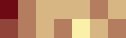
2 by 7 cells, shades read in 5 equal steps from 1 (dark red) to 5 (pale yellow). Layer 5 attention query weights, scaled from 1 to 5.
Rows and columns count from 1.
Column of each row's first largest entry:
3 5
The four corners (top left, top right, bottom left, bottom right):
1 4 2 3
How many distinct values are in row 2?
4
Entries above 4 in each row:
0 1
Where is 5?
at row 2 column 5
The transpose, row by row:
1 2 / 3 3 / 4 4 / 4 3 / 4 5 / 3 4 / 4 3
